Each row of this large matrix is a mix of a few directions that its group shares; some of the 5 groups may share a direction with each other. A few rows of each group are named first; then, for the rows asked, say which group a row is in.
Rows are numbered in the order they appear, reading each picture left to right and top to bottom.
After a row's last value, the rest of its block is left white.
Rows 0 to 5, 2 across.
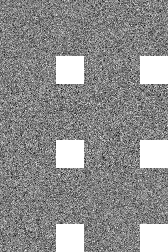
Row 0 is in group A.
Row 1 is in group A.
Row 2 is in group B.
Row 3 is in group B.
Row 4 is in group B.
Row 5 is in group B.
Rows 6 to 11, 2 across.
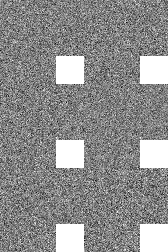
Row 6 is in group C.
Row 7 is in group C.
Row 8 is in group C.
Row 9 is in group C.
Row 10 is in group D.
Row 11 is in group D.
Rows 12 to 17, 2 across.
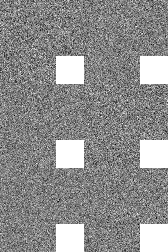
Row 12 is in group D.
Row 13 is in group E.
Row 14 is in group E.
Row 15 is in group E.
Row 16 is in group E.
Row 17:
E
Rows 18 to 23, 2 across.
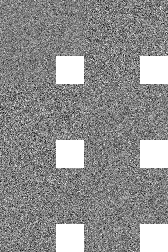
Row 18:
A
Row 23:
A
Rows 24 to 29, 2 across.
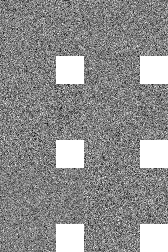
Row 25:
E
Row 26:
B
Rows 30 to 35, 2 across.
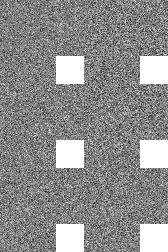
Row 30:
B
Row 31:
C
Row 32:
E
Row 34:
D
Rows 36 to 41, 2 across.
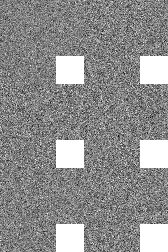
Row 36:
B
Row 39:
D
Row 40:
D
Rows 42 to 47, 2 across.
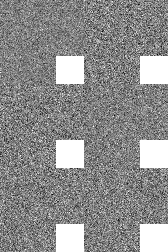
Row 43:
C
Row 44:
D
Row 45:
B
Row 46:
E
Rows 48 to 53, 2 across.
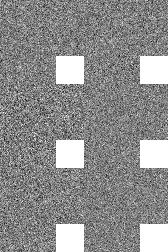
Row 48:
C
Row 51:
B
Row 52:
E
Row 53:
C
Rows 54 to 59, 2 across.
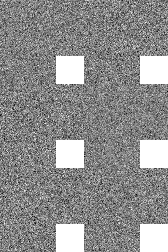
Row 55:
E
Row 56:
A
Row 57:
D
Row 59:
B
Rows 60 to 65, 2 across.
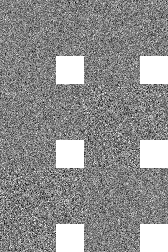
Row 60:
B
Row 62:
E
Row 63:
A
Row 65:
D
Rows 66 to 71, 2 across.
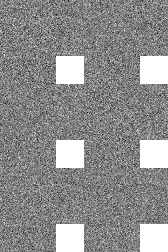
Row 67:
B
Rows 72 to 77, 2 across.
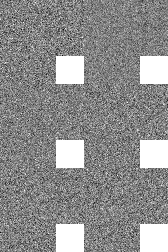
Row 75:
E
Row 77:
D
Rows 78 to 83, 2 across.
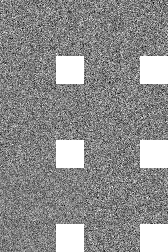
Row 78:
C
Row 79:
B
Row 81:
E
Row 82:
E
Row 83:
C
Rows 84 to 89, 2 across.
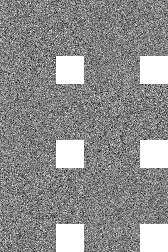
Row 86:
B
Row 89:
A
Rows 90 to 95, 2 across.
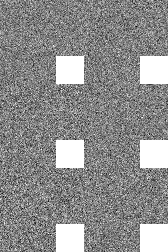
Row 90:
E
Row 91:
E
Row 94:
A
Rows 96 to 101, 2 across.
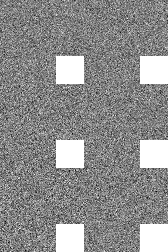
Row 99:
C
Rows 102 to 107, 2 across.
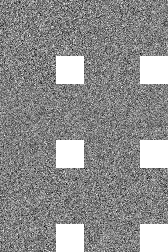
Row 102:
E
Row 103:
C
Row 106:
A
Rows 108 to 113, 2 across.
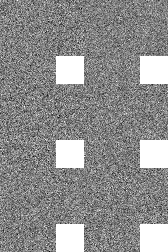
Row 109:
A
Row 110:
E
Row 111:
D
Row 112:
A
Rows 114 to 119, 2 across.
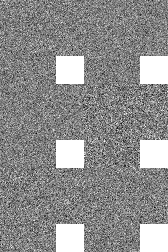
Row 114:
E
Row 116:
E
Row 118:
D
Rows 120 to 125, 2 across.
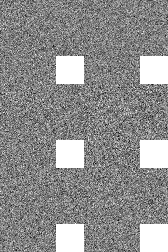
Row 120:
E
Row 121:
E
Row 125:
D
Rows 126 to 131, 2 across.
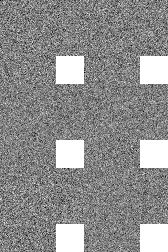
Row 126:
C
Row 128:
B
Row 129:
D
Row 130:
A
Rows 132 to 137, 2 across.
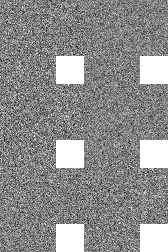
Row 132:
C
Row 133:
E
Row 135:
A
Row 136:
C
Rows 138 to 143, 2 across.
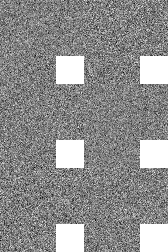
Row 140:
B
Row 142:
D
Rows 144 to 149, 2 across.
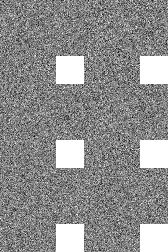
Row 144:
D
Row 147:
D
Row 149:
B
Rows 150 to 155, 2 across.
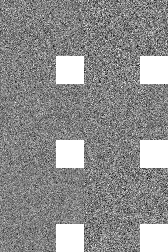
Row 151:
E
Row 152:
E
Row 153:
C
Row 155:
C
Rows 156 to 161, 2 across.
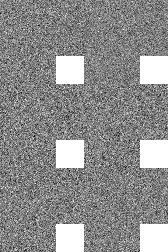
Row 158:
D
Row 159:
B
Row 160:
B
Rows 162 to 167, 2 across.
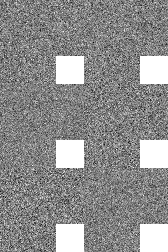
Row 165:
A
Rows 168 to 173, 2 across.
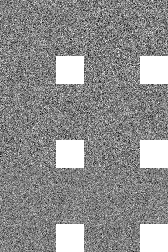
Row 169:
A
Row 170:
D
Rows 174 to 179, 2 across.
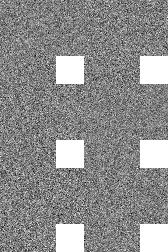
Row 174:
D
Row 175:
E
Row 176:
D
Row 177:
C
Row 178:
B
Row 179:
D
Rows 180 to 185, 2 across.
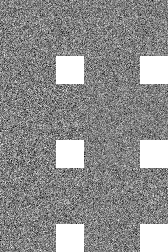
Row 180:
A
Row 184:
D
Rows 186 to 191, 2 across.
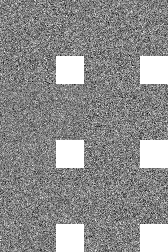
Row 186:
A
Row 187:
E
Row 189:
C
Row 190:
D
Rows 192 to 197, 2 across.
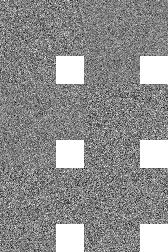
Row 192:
E
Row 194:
E
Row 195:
C
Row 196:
D
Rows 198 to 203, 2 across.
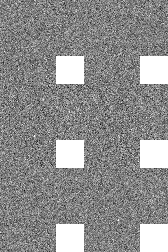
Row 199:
C
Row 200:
D
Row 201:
D
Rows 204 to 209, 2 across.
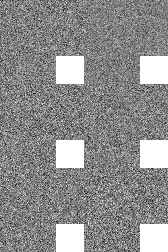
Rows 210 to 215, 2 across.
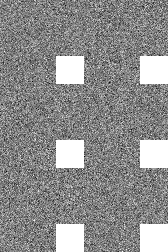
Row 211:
B
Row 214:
D
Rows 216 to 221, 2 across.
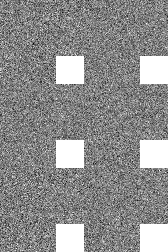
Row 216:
D
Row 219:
E
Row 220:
C
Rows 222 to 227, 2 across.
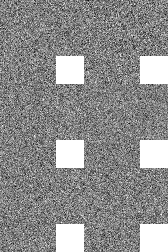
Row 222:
A
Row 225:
A
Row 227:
C
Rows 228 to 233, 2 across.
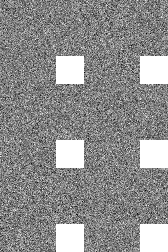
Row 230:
D
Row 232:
C
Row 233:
E
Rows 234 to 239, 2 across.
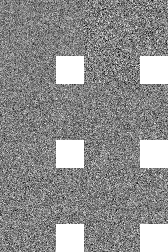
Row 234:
D
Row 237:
C
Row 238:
C
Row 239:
C
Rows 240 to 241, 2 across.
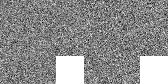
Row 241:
E
